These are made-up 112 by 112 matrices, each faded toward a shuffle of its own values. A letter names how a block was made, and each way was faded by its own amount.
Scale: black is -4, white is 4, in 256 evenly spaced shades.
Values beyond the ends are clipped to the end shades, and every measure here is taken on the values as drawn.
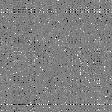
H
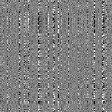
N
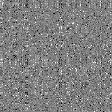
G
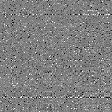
H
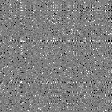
H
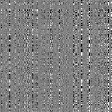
N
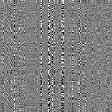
N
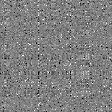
G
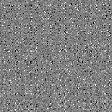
G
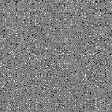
G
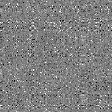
G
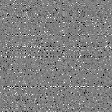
H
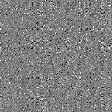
G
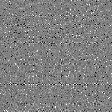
H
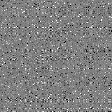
H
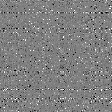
H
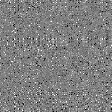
G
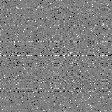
H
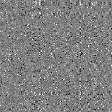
G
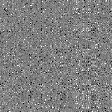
G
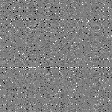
H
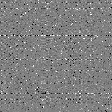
H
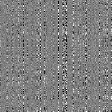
N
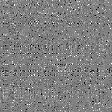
H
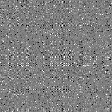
H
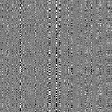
N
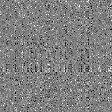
G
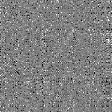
G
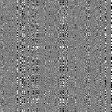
N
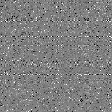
H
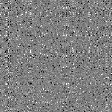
G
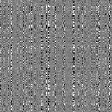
N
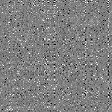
G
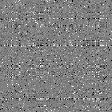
H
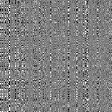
N
